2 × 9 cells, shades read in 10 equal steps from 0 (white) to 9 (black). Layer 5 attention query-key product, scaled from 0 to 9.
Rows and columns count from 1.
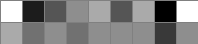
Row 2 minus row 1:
3 -3 -2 1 1 -2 1 -2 4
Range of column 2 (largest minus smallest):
3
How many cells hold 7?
1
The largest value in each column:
3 8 6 5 4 6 4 9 4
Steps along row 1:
up down down down up down up down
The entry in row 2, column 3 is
4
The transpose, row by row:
0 3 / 8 5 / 6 4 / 4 5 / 3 4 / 6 4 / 3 4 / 9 7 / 0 4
